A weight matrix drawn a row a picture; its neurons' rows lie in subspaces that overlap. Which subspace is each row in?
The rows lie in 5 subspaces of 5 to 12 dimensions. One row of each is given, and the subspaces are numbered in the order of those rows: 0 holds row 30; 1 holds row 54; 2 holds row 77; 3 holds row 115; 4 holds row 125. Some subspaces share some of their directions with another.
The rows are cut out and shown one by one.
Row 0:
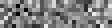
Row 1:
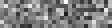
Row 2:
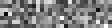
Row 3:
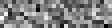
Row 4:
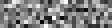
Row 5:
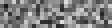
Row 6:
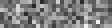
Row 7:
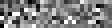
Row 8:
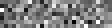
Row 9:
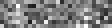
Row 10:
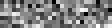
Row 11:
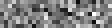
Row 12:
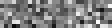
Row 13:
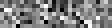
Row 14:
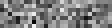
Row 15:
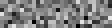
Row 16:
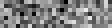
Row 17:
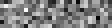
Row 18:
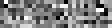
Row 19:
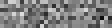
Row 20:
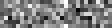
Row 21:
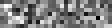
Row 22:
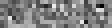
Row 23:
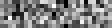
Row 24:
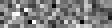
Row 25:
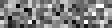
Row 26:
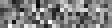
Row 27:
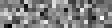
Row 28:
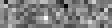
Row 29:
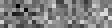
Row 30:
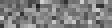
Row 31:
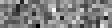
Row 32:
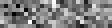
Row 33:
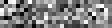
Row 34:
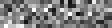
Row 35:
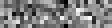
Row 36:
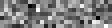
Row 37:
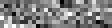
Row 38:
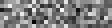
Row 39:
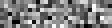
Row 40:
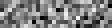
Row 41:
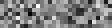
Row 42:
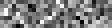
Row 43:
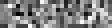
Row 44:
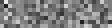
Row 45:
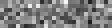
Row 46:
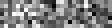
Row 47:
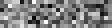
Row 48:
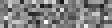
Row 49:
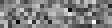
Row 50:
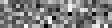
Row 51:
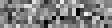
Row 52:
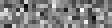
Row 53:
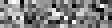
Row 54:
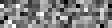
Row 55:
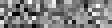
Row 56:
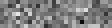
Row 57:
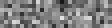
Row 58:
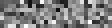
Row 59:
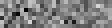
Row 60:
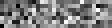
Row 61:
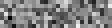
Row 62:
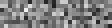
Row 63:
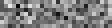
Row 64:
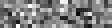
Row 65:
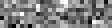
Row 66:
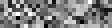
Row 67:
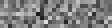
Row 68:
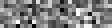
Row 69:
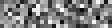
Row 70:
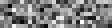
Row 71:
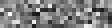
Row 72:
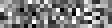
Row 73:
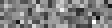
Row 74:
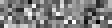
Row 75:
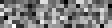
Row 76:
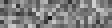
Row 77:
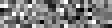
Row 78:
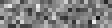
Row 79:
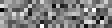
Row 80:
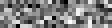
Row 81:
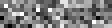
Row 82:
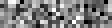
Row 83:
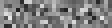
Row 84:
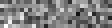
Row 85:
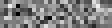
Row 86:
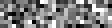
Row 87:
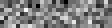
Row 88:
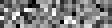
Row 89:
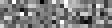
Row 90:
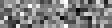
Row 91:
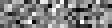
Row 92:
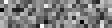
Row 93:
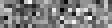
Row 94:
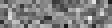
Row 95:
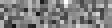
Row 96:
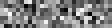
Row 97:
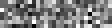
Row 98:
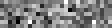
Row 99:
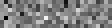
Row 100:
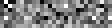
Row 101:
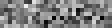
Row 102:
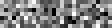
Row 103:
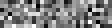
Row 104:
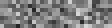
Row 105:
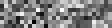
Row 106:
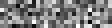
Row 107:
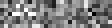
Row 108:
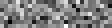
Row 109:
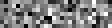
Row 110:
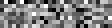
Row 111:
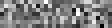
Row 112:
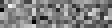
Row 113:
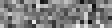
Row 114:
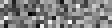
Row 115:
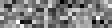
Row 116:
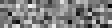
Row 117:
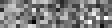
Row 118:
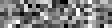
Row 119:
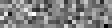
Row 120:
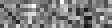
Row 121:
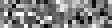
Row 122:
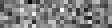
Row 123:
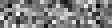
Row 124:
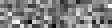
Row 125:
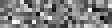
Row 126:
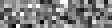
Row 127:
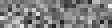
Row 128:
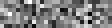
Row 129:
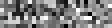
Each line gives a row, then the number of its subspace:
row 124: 1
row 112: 2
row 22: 2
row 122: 4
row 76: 3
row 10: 3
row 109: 3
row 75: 1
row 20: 0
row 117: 2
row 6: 2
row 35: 0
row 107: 1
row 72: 4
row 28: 2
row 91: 3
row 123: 3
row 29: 2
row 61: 3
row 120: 2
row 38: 2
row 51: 4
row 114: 2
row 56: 3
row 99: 2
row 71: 4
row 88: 0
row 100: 2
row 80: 1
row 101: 4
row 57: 3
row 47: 2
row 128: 4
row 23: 0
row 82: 2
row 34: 3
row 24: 0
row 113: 4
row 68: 1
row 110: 2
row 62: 2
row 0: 1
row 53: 2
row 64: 4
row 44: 2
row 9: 2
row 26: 3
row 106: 0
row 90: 0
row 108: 0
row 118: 4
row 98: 3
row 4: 3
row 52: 4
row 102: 0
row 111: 4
